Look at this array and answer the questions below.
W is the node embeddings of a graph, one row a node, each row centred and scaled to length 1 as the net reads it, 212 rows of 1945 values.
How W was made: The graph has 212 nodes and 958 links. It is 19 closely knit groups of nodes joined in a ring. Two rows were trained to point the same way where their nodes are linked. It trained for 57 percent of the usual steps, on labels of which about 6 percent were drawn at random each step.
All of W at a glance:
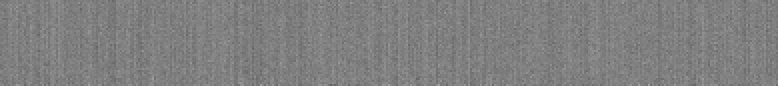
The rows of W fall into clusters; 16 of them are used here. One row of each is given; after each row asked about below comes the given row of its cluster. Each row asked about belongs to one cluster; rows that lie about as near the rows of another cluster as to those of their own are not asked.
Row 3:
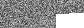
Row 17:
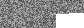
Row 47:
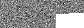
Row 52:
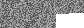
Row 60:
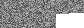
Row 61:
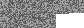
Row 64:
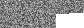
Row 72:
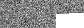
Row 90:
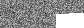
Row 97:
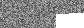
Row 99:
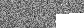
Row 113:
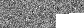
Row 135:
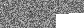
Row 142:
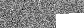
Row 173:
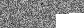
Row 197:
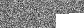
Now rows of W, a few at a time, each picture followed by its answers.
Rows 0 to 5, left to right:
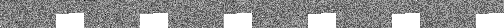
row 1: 197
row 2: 47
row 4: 99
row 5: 142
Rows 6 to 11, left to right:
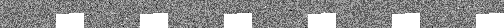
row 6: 113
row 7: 97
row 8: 64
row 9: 135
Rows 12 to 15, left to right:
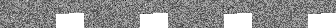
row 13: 173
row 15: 97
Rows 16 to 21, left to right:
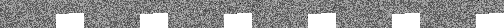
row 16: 142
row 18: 17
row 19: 197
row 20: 135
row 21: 61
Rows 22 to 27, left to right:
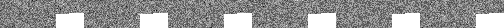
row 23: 113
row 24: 173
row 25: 197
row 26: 17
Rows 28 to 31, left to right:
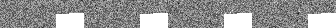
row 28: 173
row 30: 90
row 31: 3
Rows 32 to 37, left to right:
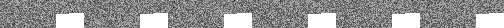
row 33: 3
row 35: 173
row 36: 99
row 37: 72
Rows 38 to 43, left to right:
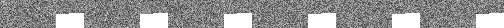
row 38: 47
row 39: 113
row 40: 90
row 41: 60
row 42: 17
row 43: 3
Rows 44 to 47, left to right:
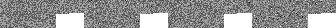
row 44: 61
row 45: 113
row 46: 52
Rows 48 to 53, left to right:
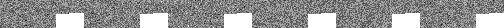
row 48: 17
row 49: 142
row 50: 90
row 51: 64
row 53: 197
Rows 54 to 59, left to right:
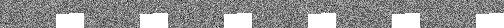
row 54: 60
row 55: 90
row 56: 52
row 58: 47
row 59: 99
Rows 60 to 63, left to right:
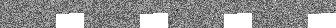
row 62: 52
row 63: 72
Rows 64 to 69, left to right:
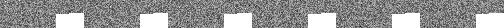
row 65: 3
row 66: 113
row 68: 3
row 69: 173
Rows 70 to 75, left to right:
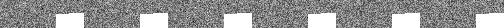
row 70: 72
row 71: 197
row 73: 135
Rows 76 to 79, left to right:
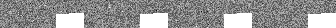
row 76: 113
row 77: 64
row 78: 142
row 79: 97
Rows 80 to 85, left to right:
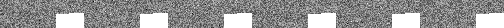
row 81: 17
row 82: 72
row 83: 61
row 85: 197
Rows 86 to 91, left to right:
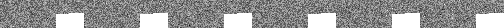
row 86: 135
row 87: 113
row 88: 135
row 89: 72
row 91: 142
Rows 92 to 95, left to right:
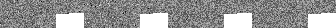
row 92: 52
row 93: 72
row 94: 61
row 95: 60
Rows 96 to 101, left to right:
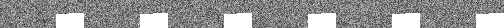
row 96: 142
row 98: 113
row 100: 64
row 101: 90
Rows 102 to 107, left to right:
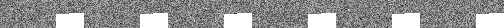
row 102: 197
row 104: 135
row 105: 61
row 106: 17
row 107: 60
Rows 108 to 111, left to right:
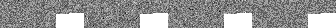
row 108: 60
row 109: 142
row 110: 90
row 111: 90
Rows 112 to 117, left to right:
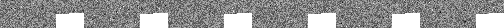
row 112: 173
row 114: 52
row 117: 142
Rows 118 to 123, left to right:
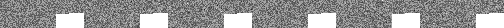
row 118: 97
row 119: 60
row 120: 113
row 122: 47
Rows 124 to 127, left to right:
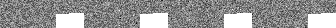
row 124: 17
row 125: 72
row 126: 135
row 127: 135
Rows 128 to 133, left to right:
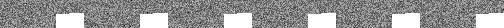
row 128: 3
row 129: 64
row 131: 113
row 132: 60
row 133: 97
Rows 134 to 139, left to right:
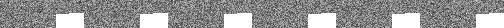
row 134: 99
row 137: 60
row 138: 90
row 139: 173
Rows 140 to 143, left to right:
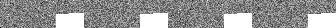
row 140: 47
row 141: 99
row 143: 97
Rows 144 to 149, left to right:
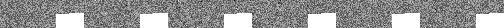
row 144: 61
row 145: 135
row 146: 17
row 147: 64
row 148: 142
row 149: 60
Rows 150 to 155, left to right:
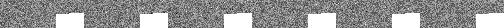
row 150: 3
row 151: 52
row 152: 142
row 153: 17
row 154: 60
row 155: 142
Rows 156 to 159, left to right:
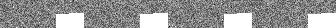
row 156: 135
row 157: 113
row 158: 113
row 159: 197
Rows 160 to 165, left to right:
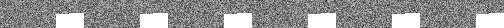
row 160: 197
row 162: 60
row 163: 197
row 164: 97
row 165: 113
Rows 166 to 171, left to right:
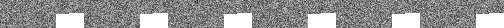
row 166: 60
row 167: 52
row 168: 97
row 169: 72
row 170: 99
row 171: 97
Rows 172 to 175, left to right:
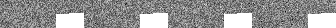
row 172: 64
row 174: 64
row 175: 142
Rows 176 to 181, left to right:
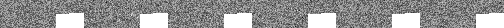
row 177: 142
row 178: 60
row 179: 64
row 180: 64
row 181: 3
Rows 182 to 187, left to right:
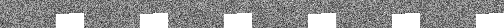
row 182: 64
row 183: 113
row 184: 47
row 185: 99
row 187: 97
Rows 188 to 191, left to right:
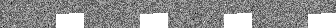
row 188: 60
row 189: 197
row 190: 17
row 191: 99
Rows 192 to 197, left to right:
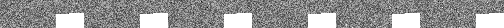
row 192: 173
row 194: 52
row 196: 52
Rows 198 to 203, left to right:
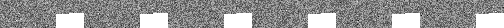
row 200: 135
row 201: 52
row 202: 197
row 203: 90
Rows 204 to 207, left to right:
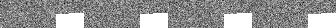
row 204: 135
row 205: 97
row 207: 197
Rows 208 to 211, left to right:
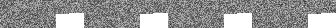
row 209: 3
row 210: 17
